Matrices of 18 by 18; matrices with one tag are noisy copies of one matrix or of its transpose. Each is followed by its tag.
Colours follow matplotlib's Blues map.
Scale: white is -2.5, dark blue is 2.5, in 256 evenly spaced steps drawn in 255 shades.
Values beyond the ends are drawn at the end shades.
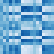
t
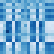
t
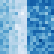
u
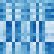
t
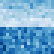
u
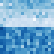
u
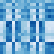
t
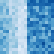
u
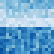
u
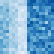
u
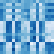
t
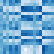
t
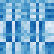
t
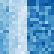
u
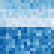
u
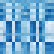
t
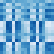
t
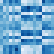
t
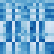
t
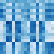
t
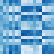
t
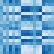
t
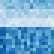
u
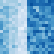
u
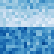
u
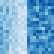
u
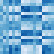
t
